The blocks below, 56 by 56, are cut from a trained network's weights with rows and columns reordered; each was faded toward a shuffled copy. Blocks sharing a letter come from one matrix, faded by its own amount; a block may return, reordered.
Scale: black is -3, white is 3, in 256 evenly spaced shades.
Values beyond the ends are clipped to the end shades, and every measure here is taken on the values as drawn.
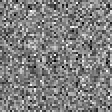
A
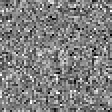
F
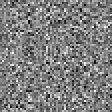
A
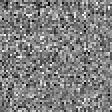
F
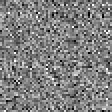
F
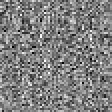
A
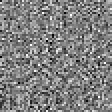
A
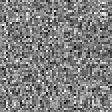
A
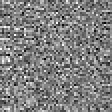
A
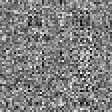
A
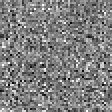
F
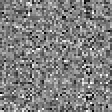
F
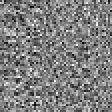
A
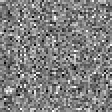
F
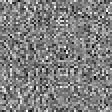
A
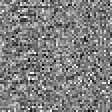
F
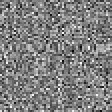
A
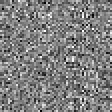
A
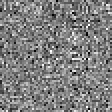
F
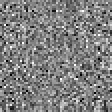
F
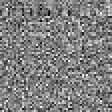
A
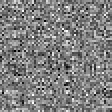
A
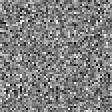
F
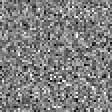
F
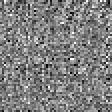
F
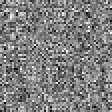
A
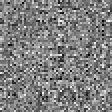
F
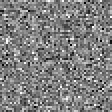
F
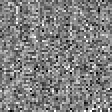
F
